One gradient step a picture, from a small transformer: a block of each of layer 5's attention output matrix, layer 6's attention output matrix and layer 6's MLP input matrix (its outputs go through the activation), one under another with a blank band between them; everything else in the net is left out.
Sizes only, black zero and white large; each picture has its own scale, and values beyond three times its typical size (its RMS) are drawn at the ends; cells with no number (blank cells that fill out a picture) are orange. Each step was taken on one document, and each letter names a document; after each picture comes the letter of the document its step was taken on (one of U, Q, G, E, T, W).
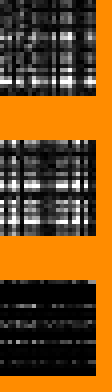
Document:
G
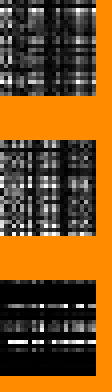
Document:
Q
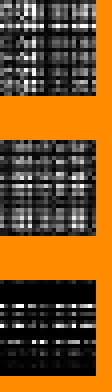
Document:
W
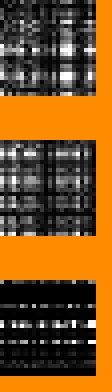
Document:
G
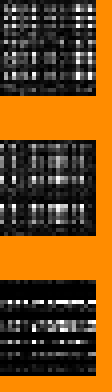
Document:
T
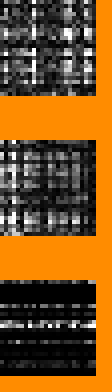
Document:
G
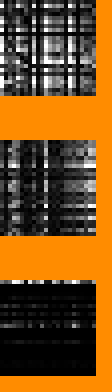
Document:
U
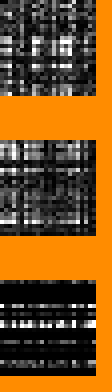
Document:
G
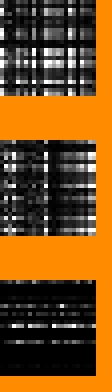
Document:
U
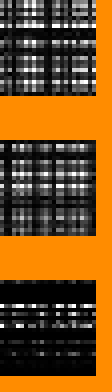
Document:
W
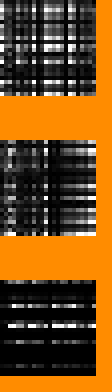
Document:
U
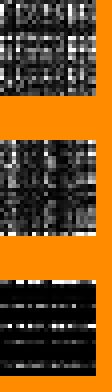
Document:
U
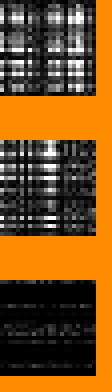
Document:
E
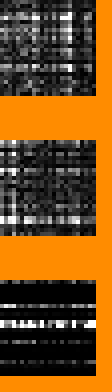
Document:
G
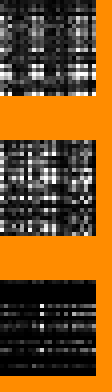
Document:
Q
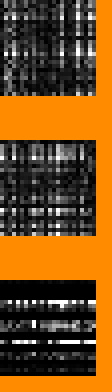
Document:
T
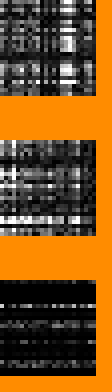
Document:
G
